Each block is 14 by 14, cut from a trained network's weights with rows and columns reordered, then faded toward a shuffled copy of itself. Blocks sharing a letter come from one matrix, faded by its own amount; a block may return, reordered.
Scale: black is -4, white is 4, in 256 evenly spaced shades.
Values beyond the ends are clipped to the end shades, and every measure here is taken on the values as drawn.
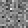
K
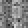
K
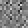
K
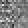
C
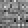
C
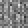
K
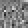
K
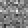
C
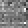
C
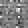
C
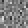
K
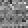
C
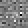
C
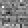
C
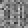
K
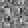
K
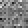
C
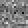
C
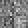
K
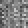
K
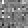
C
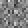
K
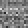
C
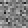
K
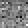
C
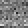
C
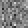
K
